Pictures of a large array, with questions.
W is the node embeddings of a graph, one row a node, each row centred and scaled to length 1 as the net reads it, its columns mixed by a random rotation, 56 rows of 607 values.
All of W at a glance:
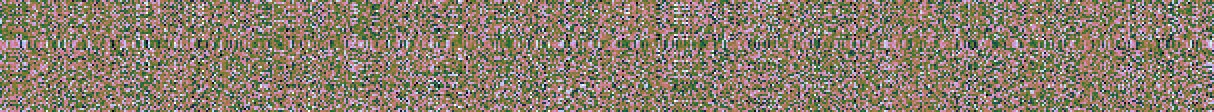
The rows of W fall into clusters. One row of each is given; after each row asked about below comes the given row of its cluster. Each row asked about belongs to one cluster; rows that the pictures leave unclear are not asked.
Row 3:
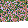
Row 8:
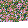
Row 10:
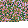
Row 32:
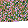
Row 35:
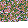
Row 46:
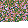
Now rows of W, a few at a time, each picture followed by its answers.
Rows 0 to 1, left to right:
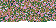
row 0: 46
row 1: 10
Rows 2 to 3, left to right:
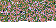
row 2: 35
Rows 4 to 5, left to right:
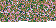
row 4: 35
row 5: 8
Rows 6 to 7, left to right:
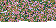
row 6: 35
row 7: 3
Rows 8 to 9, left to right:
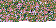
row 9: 35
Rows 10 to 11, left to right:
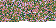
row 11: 35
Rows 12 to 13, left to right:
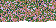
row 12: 3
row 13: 46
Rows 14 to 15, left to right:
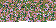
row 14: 8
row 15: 8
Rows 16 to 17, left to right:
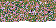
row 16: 3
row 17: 35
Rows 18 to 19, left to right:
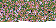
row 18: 8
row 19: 35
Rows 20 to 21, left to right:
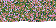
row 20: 32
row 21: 32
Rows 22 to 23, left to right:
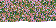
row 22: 32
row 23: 32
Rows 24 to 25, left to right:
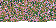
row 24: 46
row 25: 10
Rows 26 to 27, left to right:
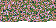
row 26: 35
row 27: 10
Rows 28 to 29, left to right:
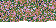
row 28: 3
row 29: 46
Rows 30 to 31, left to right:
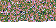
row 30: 35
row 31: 32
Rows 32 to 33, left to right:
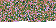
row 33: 8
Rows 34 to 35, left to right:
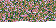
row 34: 32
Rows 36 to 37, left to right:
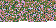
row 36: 8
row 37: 3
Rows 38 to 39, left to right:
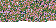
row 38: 35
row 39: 46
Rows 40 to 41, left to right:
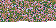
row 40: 32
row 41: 3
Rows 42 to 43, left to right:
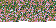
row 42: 8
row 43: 8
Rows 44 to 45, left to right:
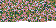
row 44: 32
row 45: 3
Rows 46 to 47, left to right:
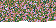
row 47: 8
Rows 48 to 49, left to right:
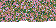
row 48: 46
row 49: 32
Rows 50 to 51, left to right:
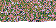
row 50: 35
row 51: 32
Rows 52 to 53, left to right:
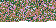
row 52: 3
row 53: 46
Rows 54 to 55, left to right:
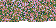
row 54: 10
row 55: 32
